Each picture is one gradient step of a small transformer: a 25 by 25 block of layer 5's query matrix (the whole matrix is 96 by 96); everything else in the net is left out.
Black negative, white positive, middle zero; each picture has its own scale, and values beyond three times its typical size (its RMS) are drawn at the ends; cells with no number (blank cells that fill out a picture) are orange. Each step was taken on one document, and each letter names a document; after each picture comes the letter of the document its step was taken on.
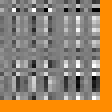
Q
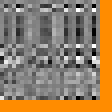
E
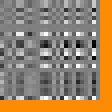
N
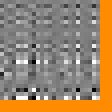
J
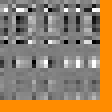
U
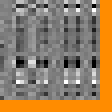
E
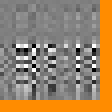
J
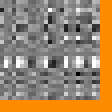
Q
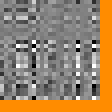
J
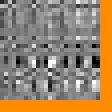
U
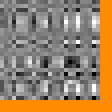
Q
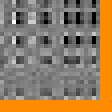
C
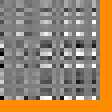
N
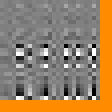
N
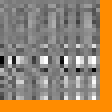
E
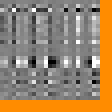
Q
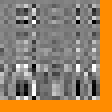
J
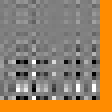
J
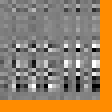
Q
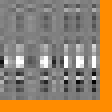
E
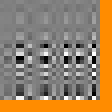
N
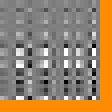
N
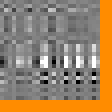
C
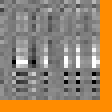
C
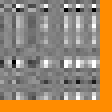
C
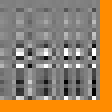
N
